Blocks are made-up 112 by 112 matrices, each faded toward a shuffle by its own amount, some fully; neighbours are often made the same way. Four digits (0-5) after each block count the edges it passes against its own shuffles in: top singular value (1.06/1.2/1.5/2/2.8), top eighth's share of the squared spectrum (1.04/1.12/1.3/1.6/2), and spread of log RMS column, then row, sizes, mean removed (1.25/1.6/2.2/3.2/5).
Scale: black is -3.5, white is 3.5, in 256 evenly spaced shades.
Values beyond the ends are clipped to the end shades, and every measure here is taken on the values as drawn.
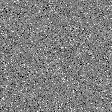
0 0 0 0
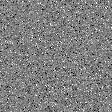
2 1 0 0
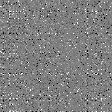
4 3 2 2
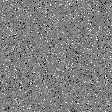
3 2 0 0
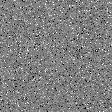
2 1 0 0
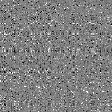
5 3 2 2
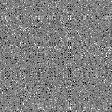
4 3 2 1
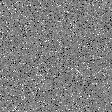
0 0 0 0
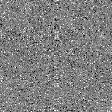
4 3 1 1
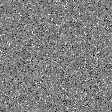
2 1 0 0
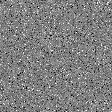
1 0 0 0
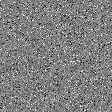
0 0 0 0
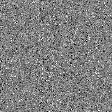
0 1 2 0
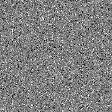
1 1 2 0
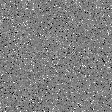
2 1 0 0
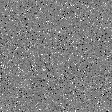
1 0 0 0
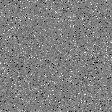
2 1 0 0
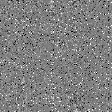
3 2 1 0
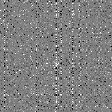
5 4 3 2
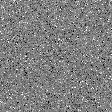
2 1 0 0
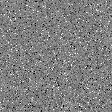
2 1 0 0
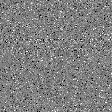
3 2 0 1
